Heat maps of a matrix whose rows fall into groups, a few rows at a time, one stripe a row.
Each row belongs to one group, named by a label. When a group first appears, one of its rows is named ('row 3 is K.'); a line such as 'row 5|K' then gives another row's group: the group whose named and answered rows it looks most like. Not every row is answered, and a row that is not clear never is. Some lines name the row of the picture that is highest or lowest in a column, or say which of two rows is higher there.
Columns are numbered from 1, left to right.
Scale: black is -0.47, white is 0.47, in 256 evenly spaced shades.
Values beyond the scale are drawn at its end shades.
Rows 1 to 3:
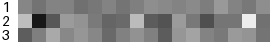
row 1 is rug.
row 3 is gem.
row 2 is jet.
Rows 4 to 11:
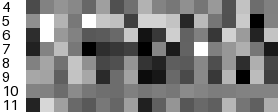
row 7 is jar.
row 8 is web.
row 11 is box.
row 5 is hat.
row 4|gem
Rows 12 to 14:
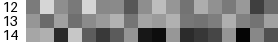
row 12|hat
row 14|web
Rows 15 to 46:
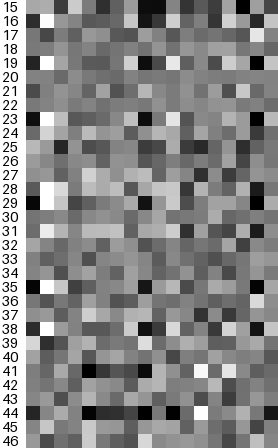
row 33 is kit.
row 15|web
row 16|box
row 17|jet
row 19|box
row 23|box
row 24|hat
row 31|hat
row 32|web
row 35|box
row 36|jet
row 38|box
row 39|jet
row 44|jar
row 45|hat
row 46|jet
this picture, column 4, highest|15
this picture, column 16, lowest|15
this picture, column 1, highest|39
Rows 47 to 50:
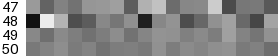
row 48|box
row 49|rug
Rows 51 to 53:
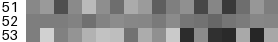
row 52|kit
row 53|hat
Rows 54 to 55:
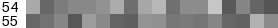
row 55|jet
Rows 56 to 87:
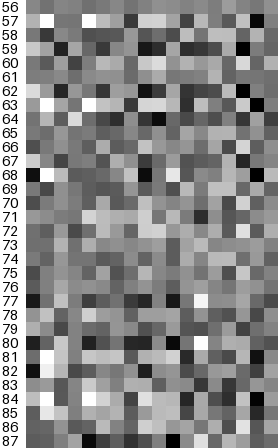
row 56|rug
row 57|hat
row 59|web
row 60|gem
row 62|web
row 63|hat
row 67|web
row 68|box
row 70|gem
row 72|gem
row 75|gem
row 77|jar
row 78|hat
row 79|web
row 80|jar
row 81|hat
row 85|hat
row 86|gem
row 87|jar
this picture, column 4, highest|64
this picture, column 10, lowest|64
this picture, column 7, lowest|64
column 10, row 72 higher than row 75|Yes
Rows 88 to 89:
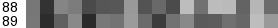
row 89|kit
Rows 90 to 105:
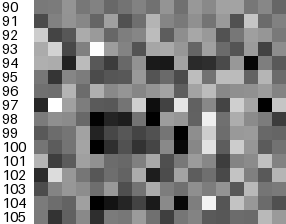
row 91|gem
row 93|hat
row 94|web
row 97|box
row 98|jar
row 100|jar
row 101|jet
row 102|box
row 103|gem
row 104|jar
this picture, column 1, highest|92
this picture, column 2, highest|97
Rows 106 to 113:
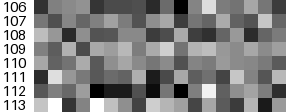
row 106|jar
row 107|jet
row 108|web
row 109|gem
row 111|box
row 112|jar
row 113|hat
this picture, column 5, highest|113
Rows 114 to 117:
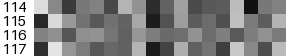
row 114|web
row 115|box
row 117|box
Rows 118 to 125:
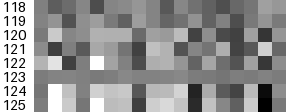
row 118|kit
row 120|hat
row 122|hat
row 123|kit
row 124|hat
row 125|hat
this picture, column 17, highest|121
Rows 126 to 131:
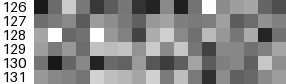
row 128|hat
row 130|kit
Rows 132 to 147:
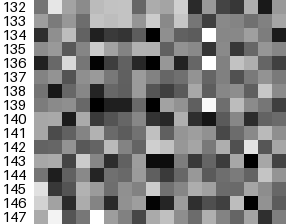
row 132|hat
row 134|jar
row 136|jar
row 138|kit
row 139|jar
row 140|web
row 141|jet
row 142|gem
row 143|web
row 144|kit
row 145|jet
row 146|web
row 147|hat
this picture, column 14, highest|142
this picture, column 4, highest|143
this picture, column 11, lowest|136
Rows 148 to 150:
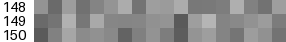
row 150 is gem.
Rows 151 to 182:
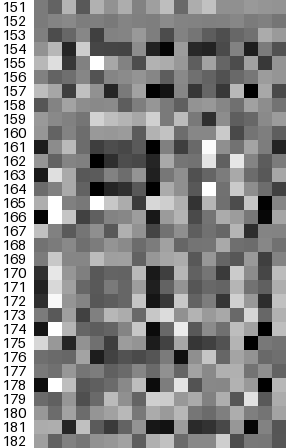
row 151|gem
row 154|web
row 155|hat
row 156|kit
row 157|web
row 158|gem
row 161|jar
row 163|box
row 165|hat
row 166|box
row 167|web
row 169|hat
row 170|box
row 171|box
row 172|box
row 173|gem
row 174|box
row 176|jar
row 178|box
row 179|gem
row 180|rug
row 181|web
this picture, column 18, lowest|161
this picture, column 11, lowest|176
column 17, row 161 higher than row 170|Yes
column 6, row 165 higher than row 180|Yes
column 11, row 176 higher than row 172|No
